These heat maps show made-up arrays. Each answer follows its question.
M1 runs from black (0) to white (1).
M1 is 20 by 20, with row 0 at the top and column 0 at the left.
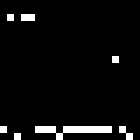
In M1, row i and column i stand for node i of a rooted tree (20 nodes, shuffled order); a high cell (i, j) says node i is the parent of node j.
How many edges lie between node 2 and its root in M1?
1
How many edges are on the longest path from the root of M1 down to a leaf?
2
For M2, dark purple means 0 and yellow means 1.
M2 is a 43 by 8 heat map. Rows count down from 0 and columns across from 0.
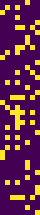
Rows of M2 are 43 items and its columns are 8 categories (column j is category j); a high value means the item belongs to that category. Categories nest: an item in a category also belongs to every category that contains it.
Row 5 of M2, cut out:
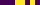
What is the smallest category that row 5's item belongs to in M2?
4
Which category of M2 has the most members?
3
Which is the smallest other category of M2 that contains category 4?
6
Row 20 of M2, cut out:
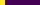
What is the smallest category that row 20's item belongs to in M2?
0
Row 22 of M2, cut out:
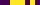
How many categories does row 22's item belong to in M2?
4
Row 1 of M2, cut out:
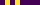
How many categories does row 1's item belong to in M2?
2
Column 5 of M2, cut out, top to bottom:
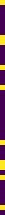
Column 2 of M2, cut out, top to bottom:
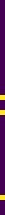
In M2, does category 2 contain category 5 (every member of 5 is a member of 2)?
no
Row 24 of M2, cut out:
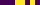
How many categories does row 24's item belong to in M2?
3
